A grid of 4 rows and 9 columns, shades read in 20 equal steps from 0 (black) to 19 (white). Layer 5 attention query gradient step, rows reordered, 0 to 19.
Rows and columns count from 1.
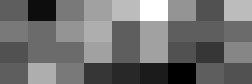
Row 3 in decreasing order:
12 12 10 8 8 7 6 6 4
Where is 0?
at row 4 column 7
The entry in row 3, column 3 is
8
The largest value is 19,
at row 1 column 6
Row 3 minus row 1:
-1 7 -1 0 -7 -7 -5 -2 -4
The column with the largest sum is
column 6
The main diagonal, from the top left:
7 8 8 4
